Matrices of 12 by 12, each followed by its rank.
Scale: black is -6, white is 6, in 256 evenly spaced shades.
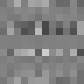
two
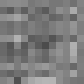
two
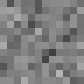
full rank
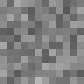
full rank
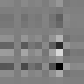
one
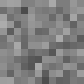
full rank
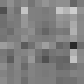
two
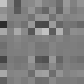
two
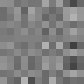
two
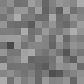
full rank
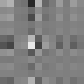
one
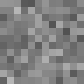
full rank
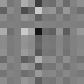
one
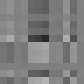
one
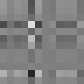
one
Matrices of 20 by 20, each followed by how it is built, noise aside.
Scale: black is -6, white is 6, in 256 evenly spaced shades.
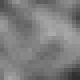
smooth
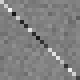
diagonal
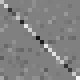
diagonal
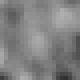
smooth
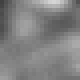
smooth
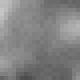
smooth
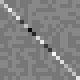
diagonal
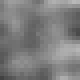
smooth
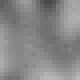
smooth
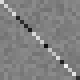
diagonal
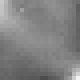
smooth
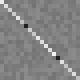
diagonal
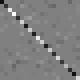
diagonal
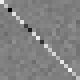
diagonal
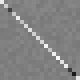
diagonal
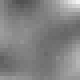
smooth
